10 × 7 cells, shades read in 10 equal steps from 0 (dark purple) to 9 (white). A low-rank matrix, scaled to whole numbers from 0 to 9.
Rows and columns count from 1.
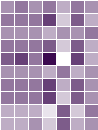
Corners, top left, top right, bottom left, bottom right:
5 5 6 5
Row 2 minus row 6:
-1 -1 -1 -4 3 -3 1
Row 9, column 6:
7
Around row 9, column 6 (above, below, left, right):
3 6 3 4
